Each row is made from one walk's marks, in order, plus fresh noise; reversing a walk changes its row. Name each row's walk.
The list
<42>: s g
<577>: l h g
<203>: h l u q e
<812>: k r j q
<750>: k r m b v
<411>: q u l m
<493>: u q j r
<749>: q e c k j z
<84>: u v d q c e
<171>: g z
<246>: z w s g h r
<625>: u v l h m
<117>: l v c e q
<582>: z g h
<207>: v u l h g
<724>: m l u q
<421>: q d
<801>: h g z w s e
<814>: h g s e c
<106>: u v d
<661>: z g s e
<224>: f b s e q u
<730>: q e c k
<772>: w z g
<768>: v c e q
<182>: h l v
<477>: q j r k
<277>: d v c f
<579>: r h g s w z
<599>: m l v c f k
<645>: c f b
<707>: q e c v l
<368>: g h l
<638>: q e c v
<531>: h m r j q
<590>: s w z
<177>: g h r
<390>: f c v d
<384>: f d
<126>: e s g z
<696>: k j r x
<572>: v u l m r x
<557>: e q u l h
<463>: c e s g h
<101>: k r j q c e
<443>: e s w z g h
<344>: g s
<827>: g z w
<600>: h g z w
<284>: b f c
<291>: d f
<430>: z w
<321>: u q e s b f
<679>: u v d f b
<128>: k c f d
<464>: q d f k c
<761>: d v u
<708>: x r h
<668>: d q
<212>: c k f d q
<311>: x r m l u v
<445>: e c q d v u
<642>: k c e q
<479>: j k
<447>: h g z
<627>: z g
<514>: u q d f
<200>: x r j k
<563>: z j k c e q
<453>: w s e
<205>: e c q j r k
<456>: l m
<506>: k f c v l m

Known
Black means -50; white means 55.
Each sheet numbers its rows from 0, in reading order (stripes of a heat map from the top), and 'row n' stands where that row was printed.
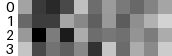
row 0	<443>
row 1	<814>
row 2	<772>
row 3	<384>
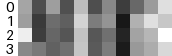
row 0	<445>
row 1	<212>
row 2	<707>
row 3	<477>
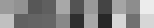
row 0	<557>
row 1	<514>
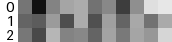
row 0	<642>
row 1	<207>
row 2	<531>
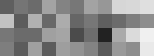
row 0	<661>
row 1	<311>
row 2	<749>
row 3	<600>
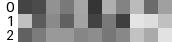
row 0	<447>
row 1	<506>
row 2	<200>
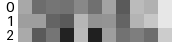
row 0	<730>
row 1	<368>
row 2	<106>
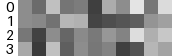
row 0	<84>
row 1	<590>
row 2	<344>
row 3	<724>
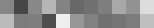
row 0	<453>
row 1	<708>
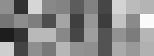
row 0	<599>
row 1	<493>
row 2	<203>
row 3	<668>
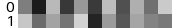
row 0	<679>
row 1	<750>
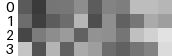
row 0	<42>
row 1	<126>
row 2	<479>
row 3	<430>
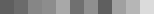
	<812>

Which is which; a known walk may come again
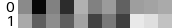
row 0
<627>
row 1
<506>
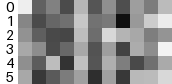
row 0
<638>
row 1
<205>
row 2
<582>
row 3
<557>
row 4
<761>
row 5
<128>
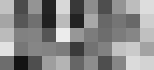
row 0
<390>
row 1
<106>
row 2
<708>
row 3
<456>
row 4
<563>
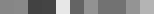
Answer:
<246>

